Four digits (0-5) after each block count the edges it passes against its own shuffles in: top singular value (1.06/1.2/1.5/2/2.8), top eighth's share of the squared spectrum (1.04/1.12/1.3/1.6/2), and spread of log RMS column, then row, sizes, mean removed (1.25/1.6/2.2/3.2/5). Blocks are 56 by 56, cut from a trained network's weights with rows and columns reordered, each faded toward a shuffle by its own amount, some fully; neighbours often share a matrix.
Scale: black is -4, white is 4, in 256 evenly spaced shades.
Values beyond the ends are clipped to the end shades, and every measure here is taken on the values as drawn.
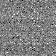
1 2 1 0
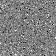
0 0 0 0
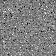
0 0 0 0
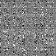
2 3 3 1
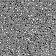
0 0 0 0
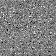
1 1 0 0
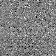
1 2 1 0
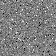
0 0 0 0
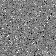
0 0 0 0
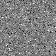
0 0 0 0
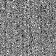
2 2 0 1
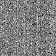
2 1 0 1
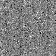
1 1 0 0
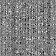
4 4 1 3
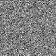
2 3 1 1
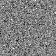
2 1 0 0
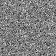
1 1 0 0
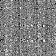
3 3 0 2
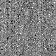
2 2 0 1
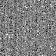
2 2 0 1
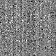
3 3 1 2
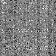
3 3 0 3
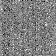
2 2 0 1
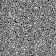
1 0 0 0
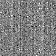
3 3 0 2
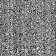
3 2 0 2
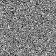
1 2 0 1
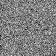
2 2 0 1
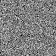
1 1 0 0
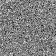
1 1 0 0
